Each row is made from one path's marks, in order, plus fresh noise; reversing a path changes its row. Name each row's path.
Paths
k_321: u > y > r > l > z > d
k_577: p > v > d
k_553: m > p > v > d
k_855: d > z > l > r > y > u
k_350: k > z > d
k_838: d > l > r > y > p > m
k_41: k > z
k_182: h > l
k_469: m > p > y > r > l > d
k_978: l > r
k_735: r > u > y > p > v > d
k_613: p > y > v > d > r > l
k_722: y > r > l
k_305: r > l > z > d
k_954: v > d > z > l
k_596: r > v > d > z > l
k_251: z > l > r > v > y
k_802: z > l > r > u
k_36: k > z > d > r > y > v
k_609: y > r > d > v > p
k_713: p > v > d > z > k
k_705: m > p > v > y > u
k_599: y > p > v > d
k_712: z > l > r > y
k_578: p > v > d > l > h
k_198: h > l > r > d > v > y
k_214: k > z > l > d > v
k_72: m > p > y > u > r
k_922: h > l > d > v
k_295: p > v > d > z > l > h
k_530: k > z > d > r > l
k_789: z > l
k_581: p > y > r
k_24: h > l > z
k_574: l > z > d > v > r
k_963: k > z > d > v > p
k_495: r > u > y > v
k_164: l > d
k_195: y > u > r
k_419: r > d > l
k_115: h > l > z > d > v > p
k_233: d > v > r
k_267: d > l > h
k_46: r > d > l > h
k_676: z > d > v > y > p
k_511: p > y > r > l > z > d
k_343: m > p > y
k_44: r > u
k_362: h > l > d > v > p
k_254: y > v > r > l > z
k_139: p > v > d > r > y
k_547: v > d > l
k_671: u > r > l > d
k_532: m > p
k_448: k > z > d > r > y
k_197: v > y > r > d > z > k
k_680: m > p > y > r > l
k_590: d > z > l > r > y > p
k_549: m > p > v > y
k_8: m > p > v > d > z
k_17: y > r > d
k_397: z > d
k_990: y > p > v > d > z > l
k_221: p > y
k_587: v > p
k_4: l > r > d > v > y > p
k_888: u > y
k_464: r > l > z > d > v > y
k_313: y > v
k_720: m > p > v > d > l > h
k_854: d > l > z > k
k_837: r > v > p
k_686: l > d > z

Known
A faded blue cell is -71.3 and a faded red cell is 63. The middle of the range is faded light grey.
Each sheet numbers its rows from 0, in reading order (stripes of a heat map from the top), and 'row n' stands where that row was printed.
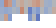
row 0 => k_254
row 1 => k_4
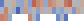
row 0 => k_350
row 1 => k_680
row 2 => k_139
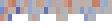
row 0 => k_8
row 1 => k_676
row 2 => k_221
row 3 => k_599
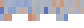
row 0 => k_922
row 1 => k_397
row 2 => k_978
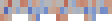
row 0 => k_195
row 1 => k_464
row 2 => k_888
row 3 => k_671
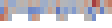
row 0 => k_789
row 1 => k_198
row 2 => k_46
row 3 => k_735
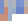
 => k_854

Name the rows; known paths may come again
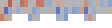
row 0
k_195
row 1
k_599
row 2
k_419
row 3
k_362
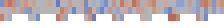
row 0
k_343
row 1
k_978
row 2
k_41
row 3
k_214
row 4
k_44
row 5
k_221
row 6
k_24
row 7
k_469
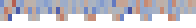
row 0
k_963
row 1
k_164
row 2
k_115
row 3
k_267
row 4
k_36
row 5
k_254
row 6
k_712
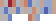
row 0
k_735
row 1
k_350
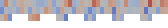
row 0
k_251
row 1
k_182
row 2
k_553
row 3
k_609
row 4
k_578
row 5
k_495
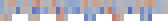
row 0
k_676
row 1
k_17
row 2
k_686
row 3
k_233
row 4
k_397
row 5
k_4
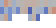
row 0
k_464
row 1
k_596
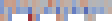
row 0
k_511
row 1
k_802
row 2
k_590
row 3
k_46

